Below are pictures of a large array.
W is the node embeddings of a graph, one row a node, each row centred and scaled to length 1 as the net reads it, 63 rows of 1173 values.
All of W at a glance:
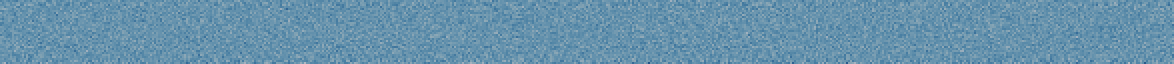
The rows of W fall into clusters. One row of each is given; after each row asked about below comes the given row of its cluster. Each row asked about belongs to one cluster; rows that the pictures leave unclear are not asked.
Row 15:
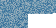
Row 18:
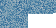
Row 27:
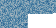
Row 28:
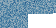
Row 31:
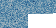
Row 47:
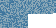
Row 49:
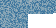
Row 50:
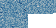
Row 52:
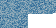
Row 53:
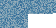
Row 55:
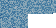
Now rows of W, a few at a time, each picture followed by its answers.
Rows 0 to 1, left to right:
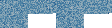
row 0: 53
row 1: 55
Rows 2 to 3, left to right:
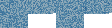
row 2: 47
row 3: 28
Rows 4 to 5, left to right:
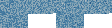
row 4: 47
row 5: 47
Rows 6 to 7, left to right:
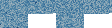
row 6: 31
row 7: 50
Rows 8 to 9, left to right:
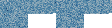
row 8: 15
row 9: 50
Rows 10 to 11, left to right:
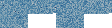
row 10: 53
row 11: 47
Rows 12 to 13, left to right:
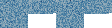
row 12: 49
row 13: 28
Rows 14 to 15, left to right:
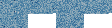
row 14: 53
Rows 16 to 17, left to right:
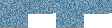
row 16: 28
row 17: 31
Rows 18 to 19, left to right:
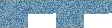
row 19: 53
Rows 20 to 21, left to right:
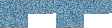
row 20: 50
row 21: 53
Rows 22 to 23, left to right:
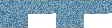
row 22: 47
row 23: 53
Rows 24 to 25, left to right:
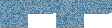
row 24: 27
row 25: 18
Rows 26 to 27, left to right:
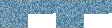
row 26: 49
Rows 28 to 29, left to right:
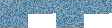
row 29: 27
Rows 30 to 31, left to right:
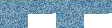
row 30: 52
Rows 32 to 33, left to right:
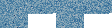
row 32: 15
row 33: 49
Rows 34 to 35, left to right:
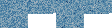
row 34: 55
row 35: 27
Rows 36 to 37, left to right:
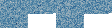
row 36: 27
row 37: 52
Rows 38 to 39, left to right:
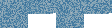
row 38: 28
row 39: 15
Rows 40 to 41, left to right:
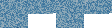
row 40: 31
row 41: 49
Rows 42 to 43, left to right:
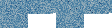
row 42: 28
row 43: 15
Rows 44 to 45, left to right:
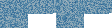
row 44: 50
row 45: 18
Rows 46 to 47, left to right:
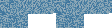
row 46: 47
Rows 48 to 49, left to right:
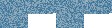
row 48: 15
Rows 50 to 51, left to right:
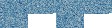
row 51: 18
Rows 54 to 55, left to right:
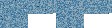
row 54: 50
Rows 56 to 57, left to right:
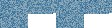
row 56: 55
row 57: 28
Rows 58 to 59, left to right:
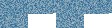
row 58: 50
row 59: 31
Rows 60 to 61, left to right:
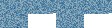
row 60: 31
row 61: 31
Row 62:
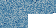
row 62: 15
